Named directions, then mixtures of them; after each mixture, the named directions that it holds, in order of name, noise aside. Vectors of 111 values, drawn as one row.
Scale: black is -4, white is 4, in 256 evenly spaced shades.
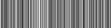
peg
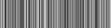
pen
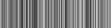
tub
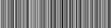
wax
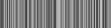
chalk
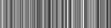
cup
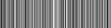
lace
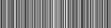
lace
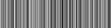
wax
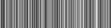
pen, tub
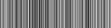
peg, tub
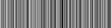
wax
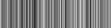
tub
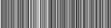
peg, wax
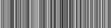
wax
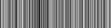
peg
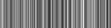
cup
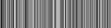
chalk, lace, wax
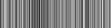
peg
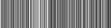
peg, wax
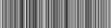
lace, pen, tub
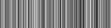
pen, tub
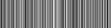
lace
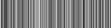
peg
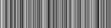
cup, lace, pen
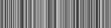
chalk, peg, pen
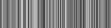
tub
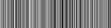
wax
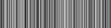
chalk, pen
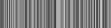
chalk
